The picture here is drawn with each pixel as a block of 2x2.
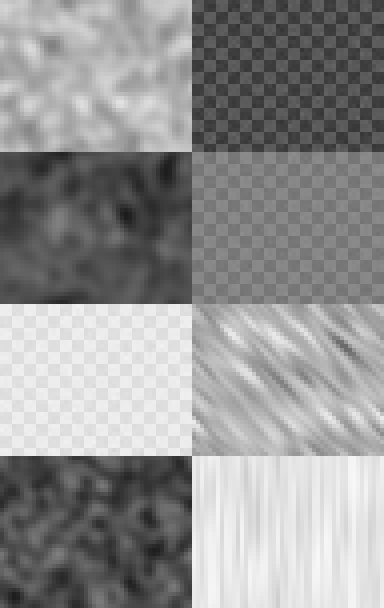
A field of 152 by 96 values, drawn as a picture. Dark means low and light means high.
The table splits into 4 rows of 2 panels. Panel 1,1: high, blotchy. Panel 1,2: low, checkered. Panel 2,1: low, blotchy. Panel 2,2: middling, checkered, faint in contrast. Panel 3,1: very high, checkered, faint in contrast. Panel 3,2: high, slanting down to the right. Panel 4,1: low, blotchy. Panel 4,2: very high, streaked downward, faint in contrast.
